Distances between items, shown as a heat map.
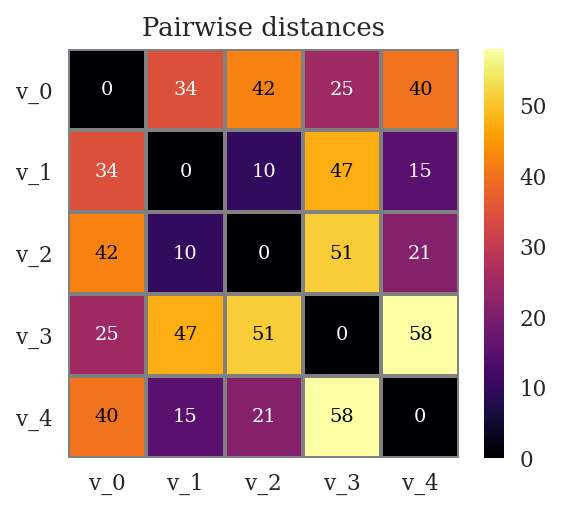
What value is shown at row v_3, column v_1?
47
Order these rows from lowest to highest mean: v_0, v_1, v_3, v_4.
v_1, v_4, v_0, v_3
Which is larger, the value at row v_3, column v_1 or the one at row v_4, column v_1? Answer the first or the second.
the first
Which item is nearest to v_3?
v_0
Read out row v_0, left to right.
0 34 42 25 40
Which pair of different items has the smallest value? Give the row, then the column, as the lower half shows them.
v_2, v_1
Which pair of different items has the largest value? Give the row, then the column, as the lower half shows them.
v_4, v_3
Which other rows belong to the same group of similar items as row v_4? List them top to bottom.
v_1, v_2
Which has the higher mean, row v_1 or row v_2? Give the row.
v_2
